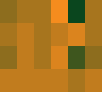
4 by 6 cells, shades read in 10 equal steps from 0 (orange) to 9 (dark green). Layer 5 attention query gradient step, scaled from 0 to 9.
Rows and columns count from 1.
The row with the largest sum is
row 1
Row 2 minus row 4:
1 0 1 0 -2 1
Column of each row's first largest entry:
5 1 5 5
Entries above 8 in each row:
1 0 0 0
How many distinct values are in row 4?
2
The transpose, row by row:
4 3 4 2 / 3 2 2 2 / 3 3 3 2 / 0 2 1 2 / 9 1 7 3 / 3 3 4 2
